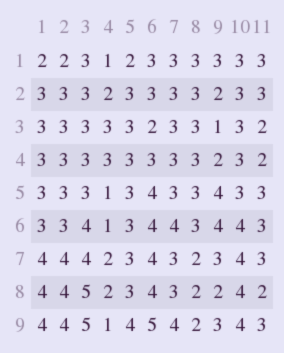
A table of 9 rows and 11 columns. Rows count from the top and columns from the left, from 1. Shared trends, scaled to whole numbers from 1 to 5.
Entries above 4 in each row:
0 0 0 0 0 0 0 1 2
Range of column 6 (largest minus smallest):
3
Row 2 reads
3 3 3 2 3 3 3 3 2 3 3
